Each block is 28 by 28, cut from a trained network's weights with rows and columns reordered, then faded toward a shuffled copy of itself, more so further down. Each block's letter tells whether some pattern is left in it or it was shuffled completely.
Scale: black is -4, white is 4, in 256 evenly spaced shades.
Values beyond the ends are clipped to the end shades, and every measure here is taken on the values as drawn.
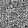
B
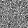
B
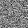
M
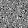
B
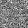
M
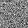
B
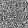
B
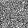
B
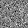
B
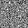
M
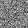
B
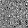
M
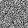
B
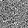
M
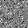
B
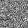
M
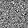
B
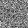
B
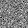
B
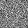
B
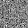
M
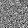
B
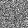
B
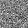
B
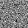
M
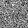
B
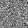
M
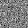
M
